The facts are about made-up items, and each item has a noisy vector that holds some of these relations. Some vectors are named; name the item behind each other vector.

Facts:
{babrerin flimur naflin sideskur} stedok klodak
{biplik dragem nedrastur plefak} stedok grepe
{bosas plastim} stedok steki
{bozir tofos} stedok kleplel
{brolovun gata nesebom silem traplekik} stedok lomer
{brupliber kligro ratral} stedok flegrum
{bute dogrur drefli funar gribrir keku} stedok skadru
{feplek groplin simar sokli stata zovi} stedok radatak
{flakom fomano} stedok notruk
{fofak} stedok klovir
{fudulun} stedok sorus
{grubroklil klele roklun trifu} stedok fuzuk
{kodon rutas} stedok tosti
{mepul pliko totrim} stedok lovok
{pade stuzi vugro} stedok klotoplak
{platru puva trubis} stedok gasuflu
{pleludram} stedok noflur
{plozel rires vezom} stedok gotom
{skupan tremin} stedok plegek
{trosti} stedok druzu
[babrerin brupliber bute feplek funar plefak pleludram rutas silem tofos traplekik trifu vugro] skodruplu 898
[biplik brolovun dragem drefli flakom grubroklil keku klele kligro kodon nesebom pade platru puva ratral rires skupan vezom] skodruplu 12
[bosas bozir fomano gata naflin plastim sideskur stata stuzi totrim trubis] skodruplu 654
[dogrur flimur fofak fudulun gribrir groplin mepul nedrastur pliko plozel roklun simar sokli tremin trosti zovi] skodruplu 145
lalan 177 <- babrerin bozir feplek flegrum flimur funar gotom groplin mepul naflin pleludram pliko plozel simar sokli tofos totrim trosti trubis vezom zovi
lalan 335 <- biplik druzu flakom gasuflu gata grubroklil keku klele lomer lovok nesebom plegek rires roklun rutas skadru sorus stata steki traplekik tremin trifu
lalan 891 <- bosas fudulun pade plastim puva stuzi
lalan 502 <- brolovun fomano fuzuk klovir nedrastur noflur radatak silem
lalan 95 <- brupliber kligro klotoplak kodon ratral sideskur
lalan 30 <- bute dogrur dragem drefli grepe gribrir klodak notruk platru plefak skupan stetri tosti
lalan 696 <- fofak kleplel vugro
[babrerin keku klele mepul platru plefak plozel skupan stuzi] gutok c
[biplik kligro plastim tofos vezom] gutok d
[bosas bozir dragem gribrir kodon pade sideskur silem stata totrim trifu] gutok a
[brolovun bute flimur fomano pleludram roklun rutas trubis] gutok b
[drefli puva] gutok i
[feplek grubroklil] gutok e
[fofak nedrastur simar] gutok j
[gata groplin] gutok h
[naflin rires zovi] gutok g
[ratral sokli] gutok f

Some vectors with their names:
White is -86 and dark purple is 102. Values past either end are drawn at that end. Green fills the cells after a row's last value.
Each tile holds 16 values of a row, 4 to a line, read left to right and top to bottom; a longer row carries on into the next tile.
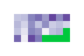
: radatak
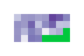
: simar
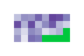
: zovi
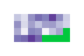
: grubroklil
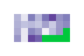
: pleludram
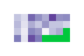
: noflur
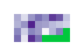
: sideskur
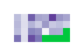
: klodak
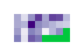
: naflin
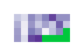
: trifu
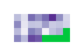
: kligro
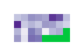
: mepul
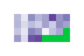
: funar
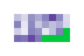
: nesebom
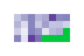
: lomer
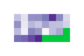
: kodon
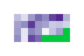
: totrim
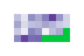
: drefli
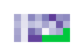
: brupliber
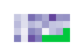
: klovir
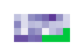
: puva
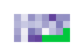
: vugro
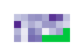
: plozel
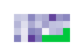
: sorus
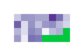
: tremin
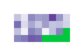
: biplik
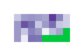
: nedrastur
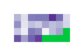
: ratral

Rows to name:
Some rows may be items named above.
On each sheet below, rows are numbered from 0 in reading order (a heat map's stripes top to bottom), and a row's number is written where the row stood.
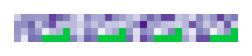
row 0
simar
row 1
grepe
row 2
bosas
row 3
silem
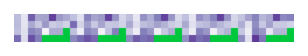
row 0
klodak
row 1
biplik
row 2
drefli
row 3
drefli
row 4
lomer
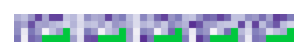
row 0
stuzi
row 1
funar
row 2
rutas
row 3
fomano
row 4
zovi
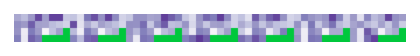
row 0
stuzi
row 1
klele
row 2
simar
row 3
grubroklil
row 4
brolovun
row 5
roklun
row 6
plefak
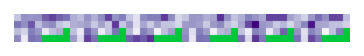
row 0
groplin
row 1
traplekik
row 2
pade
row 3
fofak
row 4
gata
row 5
bosas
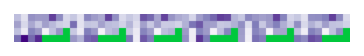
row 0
dragem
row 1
keku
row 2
fuzuk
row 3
trubis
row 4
roklun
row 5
flakom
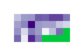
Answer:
stata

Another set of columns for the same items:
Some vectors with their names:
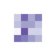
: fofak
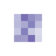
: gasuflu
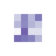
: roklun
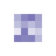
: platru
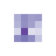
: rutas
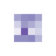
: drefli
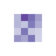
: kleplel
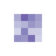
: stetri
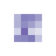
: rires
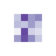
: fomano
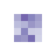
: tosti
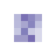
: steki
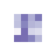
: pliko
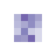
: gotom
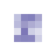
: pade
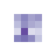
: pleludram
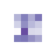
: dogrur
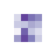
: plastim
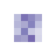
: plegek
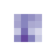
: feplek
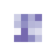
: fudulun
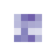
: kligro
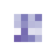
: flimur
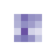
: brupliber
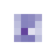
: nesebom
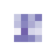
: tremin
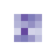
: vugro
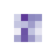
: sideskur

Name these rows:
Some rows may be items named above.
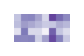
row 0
puva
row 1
plastim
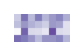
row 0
nedrastur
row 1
keku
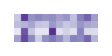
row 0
naflin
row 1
bute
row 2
biplik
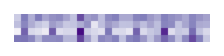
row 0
tremin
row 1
drefli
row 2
gata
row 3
klele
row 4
plefak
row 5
traplekik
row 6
feplek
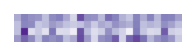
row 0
traplekik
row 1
klele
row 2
bosas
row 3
radatak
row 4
zovi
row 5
trifu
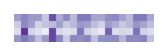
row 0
funar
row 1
trubis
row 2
kodon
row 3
drefli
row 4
kodon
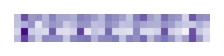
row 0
gata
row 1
ratral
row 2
brolovun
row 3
flakom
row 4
biplik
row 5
brupliber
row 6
stuzi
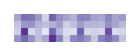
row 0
silem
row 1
stata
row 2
babrerin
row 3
pleludram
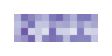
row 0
lomer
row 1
tofos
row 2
dragem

